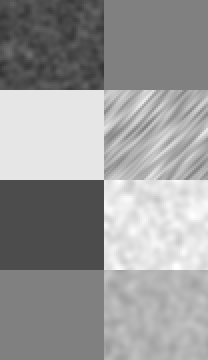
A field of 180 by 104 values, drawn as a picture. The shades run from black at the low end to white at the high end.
The table splits into 4 rows of 2 panels. Panel 1,1: low, blotchy, faint in contrast. Panel 1,2: middling, flat. Panel 2,1: very high, flat. Panel 2,2: high, slanting up to the right. Panel 3,1: low, flat. Panel 3,2: very high, blotchy, faint in contrast. Panel 4,1: middling, flat. Panel 4,2: high, blotchy, faint in contrast.
